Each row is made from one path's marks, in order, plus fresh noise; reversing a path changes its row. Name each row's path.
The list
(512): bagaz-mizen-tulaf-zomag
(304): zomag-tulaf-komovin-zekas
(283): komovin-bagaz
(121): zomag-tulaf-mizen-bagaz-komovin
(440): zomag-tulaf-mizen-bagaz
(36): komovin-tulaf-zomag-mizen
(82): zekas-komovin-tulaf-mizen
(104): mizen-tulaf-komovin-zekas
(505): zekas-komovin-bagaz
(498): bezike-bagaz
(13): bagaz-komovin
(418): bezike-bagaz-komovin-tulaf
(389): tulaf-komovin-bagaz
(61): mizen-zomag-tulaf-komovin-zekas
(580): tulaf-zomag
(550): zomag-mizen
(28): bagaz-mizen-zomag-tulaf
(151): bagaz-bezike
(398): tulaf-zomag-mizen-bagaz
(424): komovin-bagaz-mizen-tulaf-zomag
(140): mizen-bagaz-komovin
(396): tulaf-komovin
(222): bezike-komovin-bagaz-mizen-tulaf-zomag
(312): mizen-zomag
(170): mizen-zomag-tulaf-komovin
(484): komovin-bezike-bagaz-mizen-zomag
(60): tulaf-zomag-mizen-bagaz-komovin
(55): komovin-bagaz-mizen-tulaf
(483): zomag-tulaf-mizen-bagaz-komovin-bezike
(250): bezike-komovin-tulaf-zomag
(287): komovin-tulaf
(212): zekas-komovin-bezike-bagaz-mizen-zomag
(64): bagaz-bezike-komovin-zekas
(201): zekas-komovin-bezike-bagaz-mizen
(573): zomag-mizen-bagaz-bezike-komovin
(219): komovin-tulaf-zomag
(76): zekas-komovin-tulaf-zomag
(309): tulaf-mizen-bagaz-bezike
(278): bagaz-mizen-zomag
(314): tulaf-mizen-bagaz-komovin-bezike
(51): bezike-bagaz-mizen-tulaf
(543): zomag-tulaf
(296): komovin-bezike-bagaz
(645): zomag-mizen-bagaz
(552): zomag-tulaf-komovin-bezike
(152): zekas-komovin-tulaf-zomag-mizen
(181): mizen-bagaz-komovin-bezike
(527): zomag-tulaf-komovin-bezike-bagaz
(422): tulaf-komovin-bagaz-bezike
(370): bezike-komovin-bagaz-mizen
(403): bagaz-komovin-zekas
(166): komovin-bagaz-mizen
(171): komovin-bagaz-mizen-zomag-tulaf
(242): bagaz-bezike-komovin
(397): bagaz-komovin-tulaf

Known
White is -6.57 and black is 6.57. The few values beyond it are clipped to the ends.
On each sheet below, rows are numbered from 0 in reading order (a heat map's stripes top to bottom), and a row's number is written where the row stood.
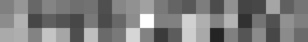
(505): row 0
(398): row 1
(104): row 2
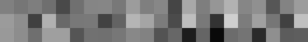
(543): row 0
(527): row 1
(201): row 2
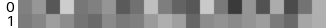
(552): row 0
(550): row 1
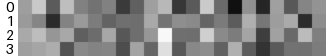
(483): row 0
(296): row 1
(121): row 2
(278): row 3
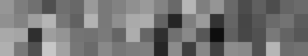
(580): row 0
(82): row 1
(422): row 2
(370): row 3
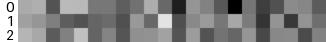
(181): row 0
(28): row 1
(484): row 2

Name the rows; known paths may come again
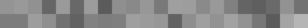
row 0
(312)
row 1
(550)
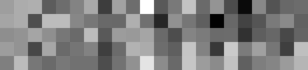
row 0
(512)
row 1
(181)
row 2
(76)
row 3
(527)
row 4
(645)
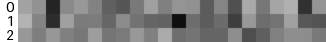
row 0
(296)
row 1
(418)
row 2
(13)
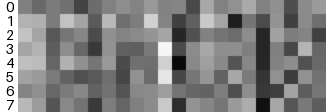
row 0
(543)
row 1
(104)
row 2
(55)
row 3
(60)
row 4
(222)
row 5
(28)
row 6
(505)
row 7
(171)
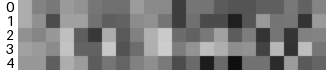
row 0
(403)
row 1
(64)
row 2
(152)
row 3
(170)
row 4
(201)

